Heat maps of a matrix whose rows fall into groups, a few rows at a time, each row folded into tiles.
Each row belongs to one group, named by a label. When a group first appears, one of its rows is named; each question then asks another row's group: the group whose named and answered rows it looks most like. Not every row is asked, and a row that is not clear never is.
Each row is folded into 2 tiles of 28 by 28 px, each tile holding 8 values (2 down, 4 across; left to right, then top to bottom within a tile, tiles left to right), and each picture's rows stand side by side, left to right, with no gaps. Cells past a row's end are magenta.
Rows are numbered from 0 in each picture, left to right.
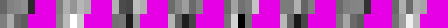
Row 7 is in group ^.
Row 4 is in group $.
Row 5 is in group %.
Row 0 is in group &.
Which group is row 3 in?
%
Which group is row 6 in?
&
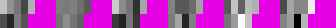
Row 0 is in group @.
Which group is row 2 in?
@
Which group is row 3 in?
$
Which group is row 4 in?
^
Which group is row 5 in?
$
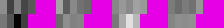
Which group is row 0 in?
%
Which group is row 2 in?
^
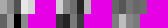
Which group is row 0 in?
$
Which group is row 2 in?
&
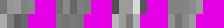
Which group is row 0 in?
%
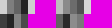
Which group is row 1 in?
@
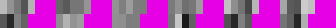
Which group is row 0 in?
@
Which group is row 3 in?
$
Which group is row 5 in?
$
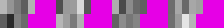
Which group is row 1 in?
&
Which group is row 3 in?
^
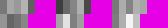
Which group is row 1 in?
&
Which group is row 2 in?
^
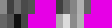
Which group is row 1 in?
&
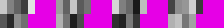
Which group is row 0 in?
@
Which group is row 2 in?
@
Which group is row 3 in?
&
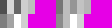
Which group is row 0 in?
^
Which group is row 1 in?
^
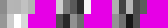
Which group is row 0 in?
^
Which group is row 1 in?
@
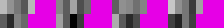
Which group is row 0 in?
@
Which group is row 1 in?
%
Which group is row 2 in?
%
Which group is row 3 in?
@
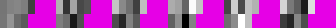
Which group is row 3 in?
$
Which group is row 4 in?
^
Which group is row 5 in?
@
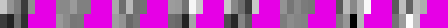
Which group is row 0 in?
@
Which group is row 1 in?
%
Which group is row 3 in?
$
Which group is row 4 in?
@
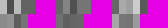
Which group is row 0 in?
%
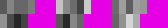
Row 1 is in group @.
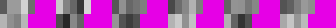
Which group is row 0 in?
&
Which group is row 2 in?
%
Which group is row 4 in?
%
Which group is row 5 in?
&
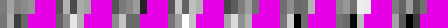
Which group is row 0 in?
$
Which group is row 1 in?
^
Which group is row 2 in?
&
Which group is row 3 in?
^
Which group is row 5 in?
$
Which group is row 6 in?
$
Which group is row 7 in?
%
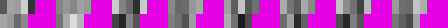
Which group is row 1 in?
^
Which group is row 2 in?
@
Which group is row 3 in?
$
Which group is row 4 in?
%
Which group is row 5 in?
$
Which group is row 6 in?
@
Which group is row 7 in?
$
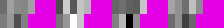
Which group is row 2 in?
$
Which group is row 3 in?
$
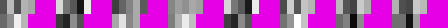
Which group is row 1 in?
@
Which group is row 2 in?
&
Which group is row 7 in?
$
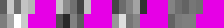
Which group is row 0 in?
^
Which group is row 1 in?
@
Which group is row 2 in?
&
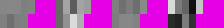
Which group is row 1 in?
^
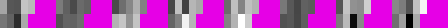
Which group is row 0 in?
$
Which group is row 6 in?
$
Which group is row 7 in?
$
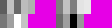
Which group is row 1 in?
$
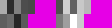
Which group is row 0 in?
%
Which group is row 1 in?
^
